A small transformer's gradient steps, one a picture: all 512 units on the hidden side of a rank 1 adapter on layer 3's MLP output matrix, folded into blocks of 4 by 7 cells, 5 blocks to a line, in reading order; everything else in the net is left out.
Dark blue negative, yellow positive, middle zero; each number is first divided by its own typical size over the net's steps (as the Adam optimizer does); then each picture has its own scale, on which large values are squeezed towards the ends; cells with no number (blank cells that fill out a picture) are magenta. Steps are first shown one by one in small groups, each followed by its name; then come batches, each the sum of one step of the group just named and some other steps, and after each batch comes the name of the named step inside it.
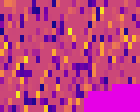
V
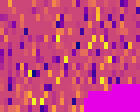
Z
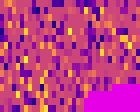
V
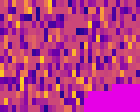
V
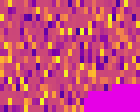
V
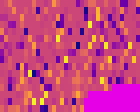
Z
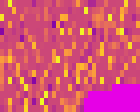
V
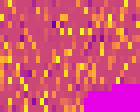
V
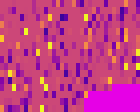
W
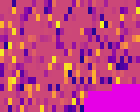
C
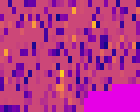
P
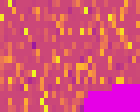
C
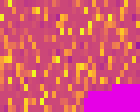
P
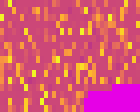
C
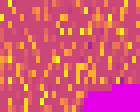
C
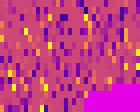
W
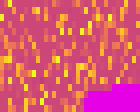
C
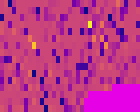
C
